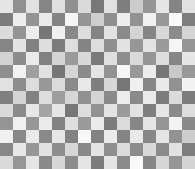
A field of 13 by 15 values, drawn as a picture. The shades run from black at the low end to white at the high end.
Overall the values sit about 70% of the way up the scale. The values fall into two levels. No overall slope runs across the table. A checkerboard runs through the table.
